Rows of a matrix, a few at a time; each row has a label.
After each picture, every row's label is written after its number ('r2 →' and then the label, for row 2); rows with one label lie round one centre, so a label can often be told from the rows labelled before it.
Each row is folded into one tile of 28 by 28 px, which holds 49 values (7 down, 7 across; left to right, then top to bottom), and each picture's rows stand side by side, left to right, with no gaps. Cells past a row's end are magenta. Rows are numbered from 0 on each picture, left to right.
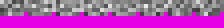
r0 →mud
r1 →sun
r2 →sun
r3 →sun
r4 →sun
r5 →sun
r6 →mud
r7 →mud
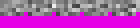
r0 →sun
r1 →sun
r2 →sun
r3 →sun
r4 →sun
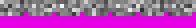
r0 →mud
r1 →sun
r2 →sun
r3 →mud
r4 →sun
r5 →mud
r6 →sun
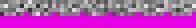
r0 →sun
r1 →mud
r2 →sun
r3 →mud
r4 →sun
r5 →sun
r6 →sun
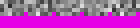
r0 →mud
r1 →mud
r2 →sun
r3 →sun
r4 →mud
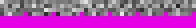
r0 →mud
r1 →sun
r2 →sun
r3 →mud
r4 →mud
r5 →mud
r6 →mud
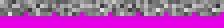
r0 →mud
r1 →mud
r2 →sun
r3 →sun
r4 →mud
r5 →sun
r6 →sun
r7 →sun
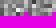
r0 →sun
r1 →sun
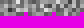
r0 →sun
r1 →sun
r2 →mud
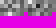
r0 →mud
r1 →mud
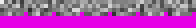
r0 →mud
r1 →mud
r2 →sun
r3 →sun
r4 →sun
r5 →mud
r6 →mud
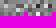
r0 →sun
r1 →mud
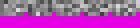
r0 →sun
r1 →mud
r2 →sun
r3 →sun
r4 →sun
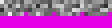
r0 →mud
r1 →mud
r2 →sun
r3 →sun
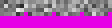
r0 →sun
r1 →sun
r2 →sun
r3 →mud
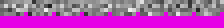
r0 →sun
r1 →sun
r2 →sun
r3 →sun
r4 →sun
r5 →mud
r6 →mud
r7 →mud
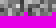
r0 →mud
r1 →mud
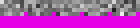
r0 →mud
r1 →mud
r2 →sun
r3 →sun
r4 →mud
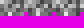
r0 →mud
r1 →mud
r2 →mud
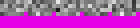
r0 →sun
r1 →mud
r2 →mud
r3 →sun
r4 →mud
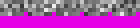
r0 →mud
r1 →sun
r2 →mud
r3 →sun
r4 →mud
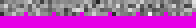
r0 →sun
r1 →mud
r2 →sun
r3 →mud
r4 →sun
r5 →mud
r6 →sun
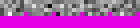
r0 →mud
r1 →sun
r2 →sun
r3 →sun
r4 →mud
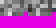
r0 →mud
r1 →mud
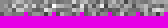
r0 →sun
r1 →sun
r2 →sun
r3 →mud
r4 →mud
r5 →sun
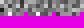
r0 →mud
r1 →mud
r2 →sun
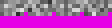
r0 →sun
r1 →mud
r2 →sun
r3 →mud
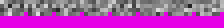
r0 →mud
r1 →mud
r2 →mud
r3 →sun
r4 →mud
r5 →sun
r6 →sun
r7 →sun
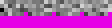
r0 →mud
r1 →sun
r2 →sun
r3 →sun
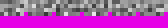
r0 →sun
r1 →sun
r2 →mud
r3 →mud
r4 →sun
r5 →sun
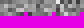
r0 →sun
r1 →sun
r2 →mud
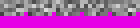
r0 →sun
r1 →sun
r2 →mud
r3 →mud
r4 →sun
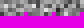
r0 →sun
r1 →sun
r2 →mud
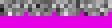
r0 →mud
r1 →mud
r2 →mud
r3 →sun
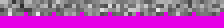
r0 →mud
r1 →mud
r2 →mud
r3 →sun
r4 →sun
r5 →sun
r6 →mud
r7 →sun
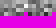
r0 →sun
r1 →sun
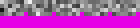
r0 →mud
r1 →mud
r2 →sun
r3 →sun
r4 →sun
